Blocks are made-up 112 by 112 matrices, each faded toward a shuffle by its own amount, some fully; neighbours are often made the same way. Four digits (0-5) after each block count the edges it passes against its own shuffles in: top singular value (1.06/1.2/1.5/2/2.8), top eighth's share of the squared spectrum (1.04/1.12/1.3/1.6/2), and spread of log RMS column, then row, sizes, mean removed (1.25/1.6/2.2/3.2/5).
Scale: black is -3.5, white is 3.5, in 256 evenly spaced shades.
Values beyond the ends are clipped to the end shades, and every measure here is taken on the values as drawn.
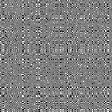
5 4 4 4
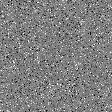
0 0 0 0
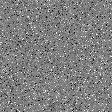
0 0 0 0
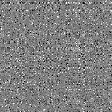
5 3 2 2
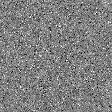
1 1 1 0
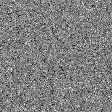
1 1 1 0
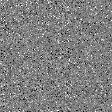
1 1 2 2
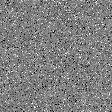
0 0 0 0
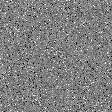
0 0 0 0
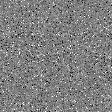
1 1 1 1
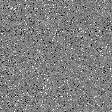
1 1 1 1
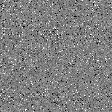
3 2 1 1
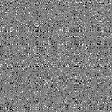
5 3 2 3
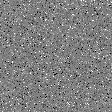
1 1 0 0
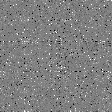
3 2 1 1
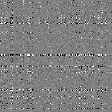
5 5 3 4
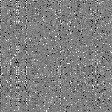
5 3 2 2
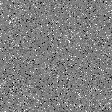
3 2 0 0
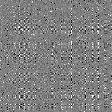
5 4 3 3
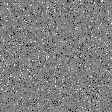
2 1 0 0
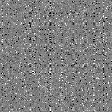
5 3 2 1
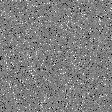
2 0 0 0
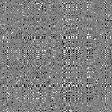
5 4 3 3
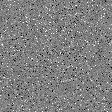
0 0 0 0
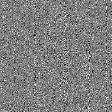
2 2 3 0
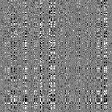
5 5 4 3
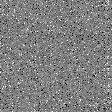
3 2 1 0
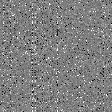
4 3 2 0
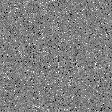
3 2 1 0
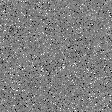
0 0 0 0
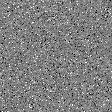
1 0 0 0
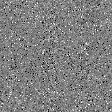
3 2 1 0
